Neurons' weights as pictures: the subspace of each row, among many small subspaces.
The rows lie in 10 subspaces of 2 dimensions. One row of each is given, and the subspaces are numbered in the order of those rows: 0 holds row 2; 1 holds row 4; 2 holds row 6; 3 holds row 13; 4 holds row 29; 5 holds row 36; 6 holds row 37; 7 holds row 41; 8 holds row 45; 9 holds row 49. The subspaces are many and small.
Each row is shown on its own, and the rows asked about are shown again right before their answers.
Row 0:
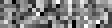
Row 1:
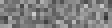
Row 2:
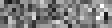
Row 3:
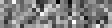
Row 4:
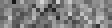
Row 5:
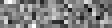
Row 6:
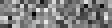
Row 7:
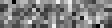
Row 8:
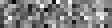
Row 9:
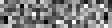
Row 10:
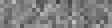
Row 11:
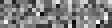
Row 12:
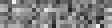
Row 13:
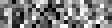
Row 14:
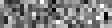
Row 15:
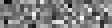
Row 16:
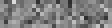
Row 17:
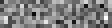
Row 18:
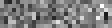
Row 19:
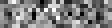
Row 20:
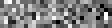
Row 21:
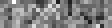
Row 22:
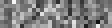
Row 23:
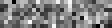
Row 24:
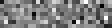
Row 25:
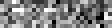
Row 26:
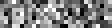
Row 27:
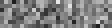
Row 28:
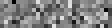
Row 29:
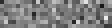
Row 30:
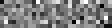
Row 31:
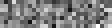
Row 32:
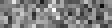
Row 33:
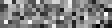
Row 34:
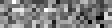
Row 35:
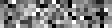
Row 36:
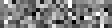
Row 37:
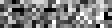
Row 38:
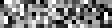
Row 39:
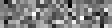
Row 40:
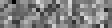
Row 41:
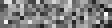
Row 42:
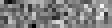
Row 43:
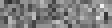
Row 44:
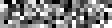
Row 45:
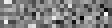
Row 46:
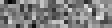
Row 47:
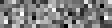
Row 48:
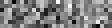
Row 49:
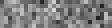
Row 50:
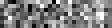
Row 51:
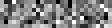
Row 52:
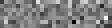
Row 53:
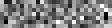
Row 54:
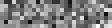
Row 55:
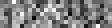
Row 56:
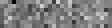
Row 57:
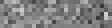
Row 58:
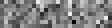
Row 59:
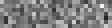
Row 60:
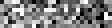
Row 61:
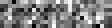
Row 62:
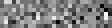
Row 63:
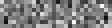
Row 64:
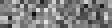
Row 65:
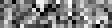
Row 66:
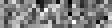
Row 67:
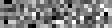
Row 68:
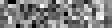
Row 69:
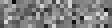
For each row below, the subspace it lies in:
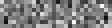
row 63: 1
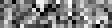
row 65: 1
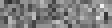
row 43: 0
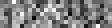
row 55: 3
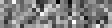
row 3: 1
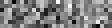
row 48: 2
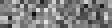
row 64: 2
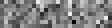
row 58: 4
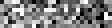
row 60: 6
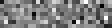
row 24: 4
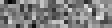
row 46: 5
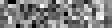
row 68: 5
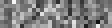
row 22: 3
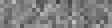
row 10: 1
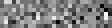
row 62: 0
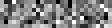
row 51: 9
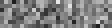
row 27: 2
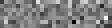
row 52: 4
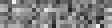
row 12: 6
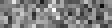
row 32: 1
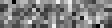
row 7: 7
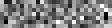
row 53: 9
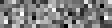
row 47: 3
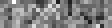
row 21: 9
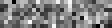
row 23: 7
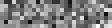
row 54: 7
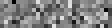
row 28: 0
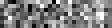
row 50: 8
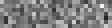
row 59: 1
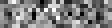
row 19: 4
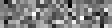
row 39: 5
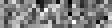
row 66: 4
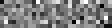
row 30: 4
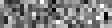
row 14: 9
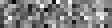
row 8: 8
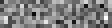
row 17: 2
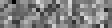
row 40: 0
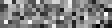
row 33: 7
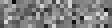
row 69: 8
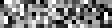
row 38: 9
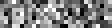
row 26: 3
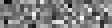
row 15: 5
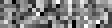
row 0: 3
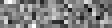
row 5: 5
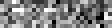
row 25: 6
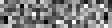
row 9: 2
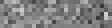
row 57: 6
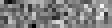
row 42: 8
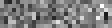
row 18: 0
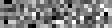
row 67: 8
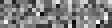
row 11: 3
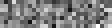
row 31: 6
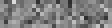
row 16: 9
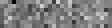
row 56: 8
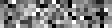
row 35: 5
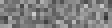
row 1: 2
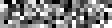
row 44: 7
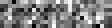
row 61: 7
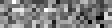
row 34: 6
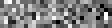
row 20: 0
